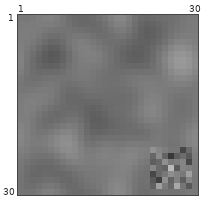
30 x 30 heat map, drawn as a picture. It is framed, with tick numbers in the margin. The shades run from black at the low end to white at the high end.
No single row or column stands out from its neighbours. The distribution is heavy-tailed on both sides. Values change most from cell to cell in the bottom right. In the bottom right lies a patch that is rougher than the rest. The field is mottled with small blotches. There are no regular stripes.
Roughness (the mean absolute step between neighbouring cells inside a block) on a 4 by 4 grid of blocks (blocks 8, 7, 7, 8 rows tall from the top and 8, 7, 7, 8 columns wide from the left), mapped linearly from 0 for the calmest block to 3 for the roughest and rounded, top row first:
0 0 0 0
0 0 0 0
0 0 0 0
0 0 0 3
